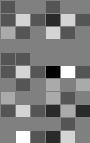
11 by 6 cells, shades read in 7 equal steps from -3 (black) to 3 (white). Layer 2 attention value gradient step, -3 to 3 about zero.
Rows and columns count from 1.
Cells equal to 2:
6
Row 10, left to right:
0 0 0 0 -1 0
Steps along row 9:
up down down up down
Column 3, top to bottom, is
0 -1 0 0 0 -1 0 0 -1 0 -1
